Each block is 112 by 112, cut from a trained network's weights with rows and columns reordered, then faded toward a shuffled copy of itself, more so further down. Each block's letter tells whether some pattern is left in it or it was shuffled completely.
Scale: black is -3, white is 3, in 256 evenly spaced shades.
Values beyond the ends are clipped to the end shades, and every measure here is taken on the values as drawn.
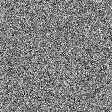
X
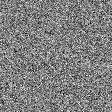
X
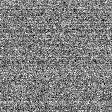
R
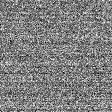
R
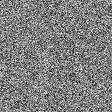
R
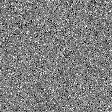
R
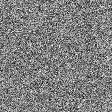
X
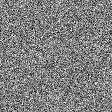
X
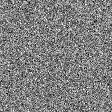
X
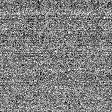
R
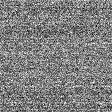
R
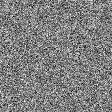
X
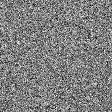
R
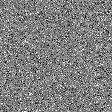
R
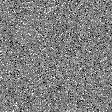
R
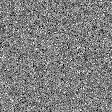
X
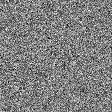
X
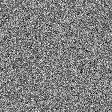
X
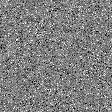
X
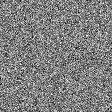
X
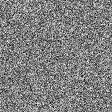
X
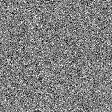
R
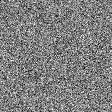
R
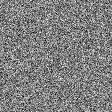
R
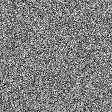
X
